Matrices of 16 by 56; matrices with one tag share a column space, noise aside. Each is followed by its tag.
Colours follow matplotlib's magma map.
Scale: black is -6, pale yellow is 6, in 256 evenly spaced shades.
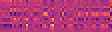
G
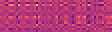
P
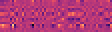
G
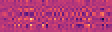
G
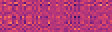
P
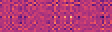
P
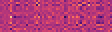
P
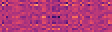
P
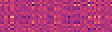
P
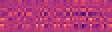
G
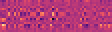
G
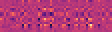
G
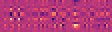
G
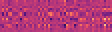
G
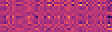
P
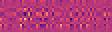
G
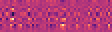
G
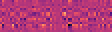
G
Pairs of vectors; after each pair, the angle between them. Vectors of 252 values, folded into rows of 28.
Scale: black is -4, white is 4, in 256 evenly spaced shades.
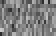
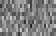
partly aligned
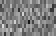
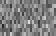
nearly opposite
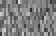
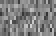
partly opposed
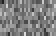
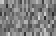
nearly opposite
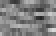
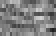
nearly opposite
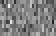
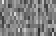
partly opposed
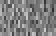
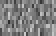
orthogonal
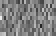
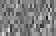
partly aligned
